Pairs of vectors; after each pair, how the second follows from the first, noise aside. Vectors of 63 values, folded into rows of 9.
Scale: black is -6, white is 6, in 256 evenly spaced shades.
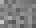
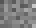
reversed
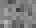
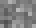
negated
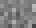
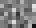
scaled up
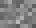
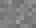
shrunk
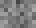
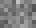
negated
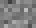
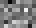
scaled up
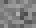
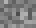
negated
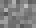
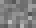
reversed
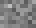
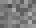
negated
